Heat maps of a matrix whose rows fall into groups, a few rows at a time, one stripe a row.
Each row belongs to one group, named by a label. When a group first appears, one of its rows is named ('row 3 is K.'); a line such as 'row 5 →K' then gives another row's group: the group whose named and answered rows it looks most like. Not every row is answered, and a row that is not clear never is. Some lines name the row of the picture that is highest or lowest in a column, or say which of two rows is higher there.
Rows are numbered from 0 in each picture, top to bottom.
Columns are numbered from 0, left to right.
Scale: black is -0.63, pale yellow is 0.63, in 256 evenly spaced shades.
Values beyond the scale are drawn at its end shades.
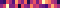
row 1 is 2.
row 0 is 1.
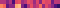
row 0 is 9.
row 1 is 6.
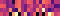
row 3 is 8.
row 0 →9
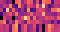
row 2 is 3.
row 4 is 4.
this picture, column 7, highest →4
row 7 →8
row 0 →9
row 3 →1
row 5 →6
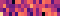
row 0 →9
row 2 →1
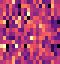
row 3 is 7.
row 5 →6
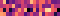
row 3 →6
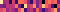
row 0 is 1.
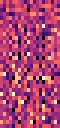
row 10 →7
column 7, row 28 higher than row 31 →Yes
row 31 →9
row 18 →6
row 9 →8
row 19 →9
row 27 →9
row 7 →3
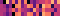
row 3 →9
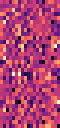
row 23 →8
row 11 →3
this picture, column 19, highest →25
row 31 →1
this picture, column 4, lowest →22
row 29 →9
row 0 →8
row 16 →7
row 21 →3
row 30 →8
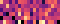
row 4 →4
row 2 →4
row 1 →2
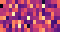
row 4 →7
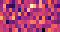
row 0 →4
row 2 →7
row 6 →3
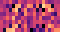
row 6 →8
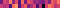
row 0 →7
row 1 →8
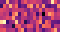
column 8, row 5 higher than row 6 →No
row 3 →8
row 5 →6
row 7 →3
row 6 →9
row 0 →2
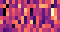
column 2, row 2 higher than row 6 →Yes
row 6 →9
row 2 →2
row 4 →3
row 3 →2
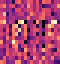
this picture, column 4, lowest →0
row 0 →9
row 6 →8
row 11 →8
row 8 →8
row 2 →9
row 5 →3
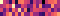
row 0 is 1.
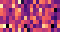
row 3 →6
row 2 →6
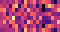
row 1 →8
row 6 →8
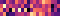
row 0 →1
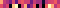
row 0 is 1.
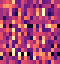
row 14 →4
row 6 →1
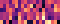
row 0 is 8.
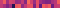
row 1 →9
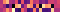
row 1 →9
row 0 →2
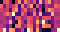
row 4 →9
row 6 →9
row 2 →8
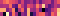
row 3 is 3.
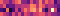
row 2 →2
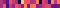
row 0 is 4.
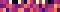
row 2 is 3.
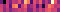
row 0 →2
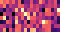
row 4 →6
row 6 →9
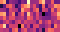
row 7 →8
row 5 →4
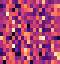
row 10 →7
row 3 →2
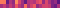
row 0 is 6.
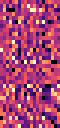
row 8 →8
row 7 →2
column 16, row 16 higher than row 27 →No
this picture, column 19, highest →21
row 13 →7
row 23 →3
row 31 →6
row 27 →1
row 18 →8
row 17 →9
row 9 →1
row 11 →8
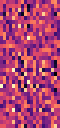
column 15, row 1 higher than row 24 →Yes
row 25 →1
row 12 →1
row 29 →3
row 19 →3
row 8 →6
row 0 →3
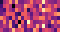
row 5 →7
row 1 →4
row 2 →1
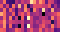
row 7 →6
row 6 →7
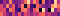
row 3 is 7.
